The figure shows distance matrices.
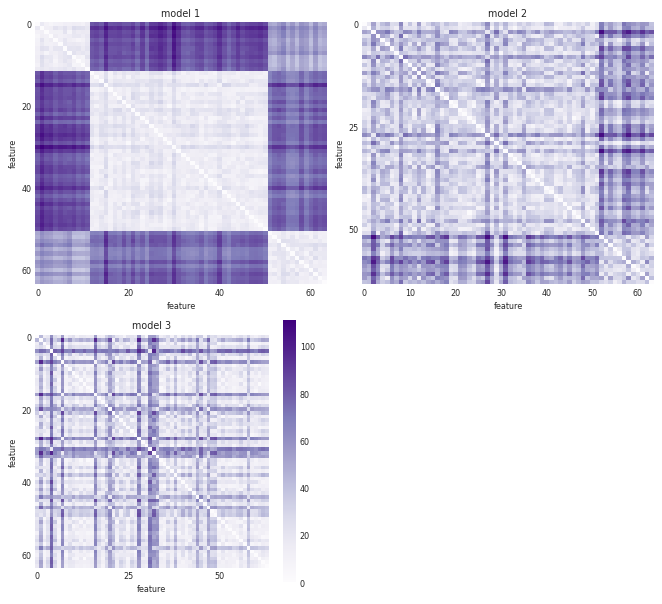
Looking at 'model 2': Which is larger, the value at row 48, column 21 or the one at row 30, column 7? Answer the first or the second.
the first
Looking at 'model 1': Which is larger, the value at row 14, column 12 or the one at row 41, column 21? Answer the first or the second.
the second
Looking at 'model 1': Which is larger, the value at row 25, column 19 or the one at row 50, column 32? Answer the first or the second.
the first
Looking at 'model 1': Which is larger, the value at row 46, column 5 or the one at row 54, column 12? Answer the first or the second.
the first
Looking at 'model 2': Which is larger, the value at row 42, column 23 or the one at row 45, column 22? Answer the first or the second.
the second
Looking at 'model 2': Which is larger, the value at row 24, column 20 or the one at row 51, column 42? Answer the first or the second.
the second
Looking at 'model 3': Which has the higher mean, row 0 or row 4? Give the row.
4
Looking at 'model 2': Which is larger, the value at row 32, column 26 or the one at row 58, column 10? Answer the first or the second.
the second
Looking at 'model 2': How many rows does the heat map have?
64
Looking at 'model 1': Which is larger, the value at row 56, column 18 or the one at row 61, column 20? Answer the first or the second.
the second
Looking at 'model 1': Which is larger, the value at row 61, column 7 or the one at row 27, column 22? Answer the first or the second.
the first
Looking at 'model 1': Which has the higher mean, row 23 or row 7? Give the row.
7
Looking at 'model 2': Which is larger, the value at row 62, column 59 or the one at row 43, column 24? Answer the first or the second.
the second
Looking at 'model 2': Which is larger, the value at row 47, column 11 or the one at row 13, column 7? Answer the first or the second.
the second
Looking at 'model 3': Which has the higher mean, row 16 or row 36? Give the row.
16
